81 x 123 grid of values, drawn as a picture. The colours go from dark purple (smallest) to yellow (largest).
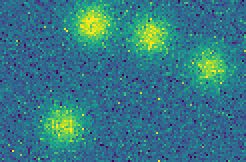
There are four bumps. Neither half mirrors the other. The top middle is the ninth with the highest average.
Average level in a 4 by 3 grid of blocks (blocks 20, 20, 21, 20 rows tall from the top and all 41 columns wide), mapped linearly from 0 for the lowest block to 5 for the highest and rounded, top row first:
151 / 023 / 101 / 200
